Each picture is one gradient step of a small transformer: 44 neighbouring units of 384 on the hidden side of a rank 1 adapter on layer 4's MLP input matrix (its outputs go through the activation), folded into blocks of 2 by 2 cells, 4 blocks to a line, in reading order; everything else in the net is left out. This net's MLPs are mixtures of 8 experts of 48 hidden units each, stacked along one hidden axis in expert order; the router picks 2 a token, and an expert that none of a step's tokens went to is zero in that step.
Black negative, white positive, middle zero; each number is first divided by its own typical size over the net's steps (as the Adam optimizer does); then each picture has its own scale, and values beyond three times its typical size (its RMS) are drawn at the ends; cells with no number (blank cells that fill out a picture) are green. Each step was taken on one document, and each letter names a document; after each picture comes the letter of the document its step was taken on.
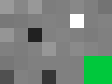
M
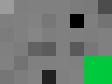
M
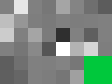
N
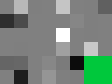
N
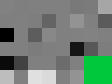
M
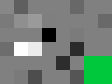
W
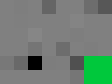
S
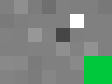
S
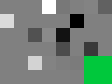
S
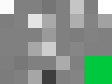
M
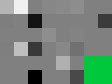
W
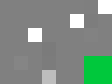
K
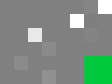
K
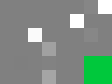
K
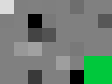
W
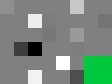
W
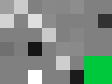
W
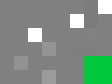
K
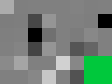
W
